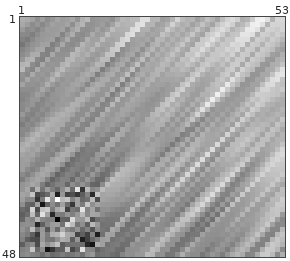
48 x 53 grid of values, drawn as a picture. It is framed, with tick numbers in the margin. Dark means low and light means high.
An odd patch, rougher than its surroundings, sits in the bottom left. The halves do not mirror each other. The ninth with the lowest average is the bottom left. The field climbs toward the top right.
